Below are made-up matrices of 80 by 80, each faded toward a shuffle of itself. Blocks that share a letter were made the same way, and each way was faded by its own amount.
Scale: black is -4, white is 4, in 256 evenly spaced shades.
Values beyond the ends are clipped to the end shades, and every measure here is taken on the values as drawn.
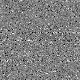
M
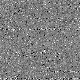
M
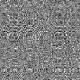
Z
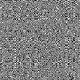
Z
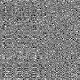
Z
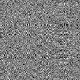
Z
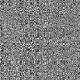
Z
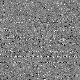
M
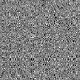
Z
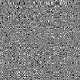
Z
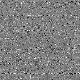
M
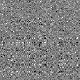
Z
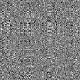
Z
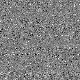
M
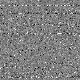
M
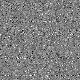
M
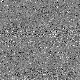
M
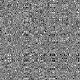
Z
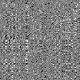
Z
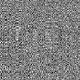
Z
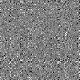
Z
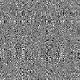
Z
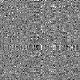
Z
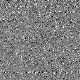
M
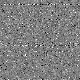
M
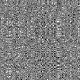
Z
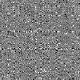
Z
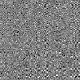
Z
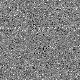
M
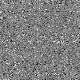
M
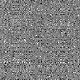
Z
